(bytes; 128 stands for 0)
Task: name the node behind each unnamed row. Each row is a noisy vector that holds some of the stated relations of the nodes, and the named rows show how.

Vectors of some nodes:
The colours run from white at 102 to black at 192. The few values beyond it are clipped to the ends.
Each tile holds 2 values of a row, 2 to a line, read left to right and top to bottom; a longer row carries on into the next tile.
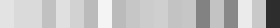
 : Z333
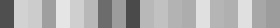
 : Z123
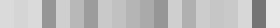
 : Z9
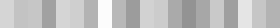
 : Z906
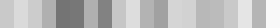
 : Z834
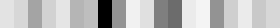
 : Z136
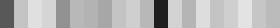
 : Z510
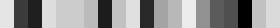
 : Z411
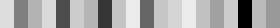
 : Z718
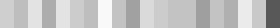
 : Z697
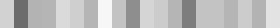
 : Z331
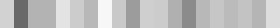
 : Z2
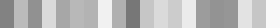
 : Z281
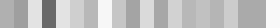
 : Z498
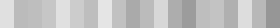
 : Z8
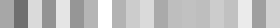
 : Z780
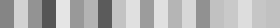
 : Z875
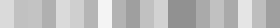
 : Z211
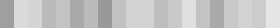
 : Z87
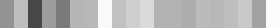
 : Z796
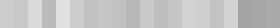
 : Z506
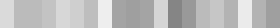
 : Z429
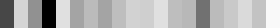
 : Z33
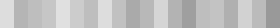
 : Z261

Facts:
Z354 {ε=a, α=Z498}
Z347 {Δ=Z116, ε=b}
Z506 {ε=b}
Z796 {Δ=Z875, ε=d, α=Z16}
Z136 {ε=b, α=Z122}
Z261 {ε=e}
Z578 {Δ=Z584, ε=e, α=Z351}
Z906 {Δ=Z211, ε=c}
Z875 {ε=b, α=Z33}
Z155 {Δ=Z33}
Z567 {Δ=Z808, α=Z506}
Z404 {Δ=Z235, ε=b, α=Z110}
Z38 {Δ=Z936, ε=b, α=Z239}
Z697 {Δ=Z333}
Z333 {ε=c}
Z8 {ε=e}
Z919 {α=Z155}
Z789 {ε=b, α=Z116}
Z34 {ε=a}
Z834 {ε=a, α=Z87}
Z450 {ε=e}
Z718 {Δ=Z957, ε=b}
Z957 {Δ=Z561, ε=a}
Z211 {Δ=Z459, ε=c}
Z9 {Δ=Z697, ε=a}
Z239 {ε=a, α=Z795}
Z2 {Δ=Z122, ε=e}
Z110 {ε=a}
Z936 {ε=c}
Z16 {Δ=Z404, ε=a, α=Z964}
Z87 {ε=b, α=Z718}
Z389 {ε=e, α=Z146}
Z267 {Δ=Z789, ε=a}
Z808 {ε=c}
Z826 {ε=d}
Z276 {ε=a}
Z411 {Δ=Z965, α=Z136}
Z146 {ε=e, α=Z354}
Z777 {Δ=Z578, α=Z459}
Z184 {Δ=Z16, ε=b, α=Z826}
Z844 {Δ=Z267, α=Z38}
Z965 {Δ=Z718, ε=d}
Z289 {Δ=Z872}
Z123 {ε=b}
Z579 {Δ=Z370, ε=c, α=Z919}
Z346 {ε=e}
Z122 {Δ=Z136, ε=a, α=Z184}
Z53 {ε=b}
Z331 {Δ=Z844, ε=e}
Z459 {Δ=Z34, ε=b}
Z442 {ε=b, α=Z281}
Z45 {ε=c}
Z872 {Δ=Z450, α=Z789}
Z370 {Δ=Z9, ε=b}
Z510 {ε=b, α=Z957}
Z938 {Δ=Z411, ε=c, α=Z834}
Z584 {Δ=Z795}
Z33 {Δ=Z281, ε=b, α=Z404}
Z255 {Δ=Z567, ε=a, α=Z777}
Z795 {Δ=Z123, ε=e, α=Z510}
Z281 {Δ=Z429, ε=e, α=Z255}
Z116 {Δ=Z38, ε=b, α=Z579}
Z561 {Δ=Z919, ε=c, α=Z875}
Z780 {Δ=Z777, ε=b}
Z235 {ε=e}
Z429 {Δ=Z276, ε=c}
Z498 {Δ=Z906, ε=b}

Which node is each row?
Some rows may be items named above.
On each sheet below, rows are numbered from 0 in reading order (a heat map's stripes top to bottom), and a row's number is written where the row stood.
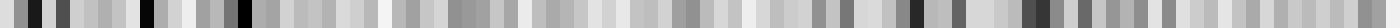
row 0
Z965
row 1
Z211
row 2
Z459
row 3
Z116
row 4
Z347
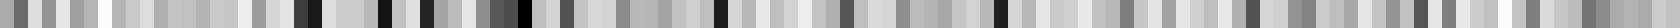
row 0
Z780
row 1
Z411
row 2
Z510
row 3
Z510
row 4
Z584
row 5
Z155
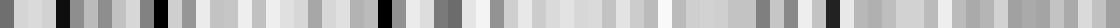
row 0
Z239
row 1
Z136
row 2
Z333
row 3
Z45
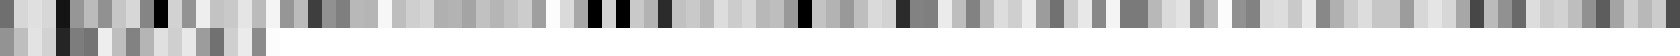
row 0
Z239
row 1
Z796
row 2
Z561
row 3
Z255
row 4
Z777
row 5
Z789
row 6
Z255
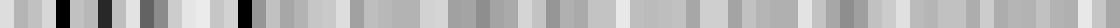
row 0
Z957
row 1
Z872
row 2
Z567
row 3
Z844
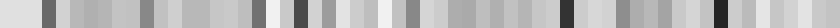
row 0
Z110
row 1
Z289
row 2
Z38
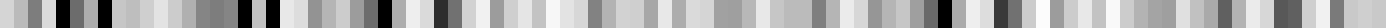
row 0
Z919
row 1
Z122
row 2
Z826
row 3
Z122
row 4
Z184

